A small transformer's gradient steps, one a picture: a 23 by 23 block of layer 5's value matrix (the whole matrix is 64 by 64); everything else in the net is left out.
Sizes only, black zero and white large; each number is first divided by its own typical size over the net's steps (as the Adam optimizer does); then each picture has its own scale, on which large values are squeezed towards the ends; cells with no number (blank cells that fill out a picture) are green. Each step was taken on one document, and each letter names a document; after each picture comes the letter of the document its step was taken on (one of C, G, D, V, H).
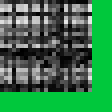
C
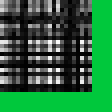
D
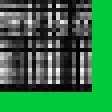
D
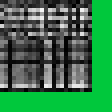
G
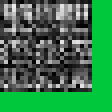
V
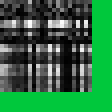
D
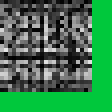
C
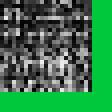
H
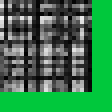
G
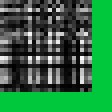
D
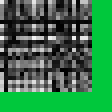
H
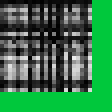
C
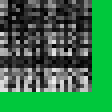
H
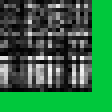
D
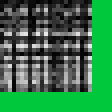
C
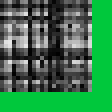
C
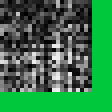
V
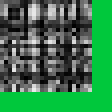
H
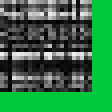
G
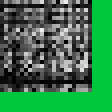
V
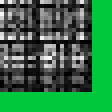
G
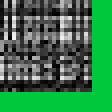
H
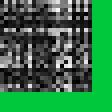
V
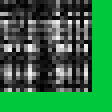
V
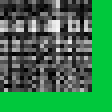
V
